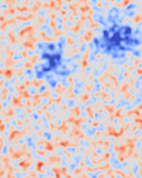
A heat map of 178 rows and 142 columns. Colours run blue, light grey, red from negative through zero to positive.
Neither half mirrors the other. No lone cell stands out from its neighbours. Overall the values sit about 50% of the way up the scale. Two dips sink into the field. The top right is the ninth with the lowest average.
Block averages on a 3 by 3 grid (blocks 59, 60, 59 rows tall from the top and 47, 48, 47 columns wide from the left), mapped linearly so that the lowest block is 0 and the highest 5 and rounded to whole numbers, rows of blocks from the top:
5 4 0 / 4 3 4 / 5 5 5
